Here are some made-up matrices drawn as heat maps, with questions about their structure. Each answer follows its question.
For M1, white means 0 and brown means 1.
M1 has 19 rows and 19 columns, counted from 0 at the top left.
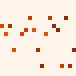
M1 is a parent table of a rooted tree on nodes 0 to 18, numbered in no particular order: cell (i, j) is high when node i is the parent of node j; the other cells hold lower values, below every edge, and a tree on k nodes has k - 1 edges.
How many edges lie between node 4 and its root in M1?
0
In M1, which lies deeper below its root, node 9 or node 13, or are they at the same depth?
node 13
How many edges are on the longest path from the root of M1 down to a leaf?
3
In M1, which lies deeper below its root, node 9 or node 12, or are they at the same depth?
node 9
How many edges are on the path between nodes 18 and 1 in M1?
5
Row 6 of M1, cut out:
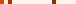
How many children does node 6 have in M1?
3
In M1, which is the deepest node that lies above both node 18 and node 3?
12
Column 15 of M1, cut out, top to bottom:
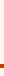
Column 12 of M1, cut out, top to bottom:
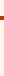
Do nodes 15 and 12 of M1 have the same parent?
no
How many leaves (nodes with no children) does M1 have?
13
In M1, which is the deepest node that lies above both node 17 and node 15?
16
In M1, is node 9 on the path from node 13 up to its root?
no
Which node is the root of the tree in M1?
4
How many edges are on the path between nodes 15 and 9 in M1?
4
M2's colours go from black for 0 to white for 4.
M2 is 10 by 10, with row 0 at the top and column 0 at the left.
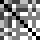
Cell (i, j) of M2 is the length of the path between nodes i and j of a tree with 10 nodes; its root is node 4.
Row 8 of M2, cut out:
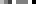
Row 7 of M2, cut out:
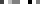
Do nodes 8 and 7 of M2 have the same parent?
no
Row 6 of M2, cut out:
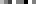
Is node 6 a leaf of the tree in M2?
yes
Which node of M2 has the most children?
2
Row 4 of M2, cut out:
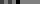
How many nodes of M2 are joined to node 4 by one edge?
2
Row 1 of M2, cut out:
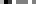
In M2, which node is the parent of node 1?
2
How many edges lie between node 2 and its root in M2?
1
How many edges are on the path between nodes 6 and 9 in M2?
4
